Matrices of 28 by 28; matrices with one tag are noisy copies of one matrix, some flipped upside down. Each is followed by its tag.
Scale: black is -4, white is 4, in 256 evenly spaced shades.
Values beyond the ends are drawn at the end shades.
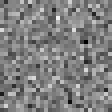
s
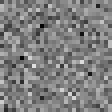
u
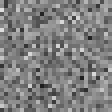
u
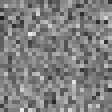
s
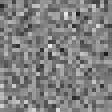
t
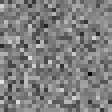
u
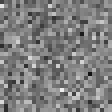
u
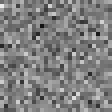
u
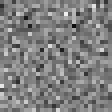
t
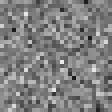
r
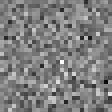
r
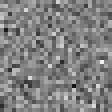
t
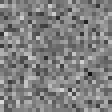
u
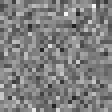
t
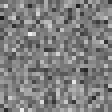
s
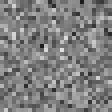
r
